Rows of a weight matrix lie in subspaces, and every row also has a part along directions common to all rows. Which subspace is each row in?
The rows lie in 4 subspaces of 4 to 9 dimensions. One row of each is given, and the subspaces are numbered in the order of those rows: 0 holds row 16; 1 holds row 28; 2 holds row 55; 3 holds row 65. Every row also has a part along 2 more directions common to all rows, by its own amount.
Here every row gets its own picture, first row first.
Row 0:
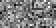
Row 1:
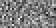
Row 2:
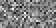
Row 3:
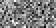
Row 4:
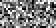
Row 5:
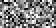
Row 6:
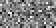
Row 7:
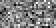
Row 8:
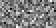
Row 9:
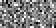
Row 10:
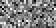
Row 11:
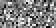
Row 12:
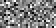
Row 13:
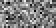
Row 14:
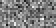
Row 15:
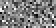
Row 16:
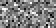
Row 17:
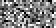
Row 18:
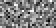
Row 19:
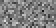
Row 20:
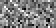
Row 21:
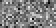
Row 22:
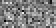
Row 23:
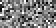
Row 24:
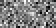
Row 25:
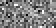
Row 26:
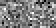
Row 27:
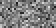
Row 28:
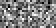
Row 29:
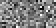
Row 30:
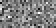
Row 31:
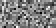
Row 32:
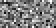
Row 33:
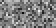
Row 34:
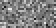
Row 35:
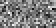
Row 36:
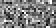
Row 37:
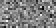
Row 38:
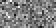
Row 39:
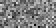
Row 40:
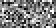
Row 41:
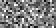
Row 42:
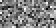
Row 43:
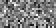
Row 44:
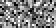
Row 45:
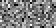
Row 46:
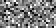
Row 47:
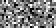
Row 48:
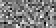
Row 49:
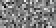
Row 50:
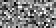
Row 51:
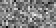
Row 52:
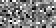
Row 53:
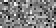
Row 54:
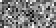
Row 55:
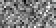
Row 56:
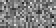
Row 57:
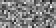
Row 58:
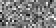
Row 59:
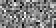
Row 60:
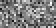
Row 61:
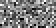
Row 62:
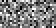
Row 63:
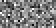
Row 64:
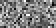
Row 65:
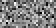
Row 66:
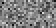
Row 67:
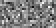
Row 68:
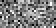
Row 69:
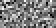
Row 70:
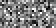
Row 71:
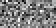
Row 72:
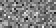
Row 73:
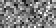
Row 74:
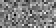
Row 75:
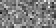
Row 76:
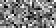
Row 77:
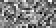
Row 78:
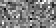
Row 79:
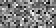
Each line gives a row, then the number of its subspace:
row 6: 3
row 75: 0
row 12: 2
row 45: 1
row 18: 2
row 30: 1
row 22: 1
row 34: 2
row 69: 0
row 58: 3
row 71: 3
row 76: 0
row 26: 0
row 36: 1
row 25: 3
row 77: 2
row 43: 0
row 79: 1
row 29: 2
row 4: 0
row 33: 3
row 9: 1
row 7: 0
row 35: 3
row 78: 0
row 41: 2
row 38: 3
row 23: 1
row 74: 3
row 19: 3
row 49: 0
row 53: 3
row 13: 2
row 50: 3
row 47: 2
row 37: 2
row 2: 1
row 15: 3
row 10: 2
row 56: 3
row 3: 3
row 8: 2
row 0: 0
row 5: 3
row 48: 2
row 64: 3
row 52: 3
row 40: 1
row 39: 1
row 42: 0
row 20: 0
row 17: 1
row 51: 1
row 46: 2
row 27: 1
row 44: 2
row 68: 3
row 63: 0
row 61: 1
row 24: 2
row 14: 3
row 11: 2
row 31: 3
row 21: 1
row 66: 2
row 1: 3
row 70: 3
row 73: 2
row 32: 1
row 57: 1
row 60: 3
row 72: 1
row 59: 1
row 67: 0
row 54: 1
